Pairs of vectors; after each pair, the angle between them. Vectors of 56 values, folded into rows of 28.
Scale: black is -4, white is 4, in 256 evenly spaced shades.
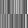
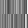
nearly parallel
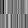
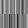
orthogonal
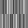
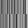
partly opposed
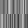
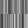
nearly opposite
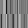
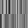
partly aligned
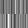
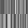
nearly parallel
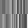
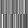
orthogonal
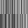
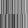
nearly parallel
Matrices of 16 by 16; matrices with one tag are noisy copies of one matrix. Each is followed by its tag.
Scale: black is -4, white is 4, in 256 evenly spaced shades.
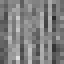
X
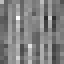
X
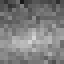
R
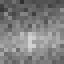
R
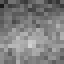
R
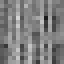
X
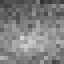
R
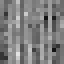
X
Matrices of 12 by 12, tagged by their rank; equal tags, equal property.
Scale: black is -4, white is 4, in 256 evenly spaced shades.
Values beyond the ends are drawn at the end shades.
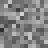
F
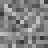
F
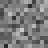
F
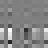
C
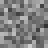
F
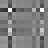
C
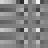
C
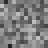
F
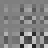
C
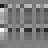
C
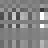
C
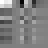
C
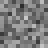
F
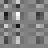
C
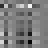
C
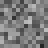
F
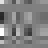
C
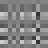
C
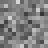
F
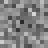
F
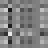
C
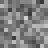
F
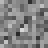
F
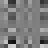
C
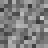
F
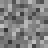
F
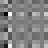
C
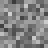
F
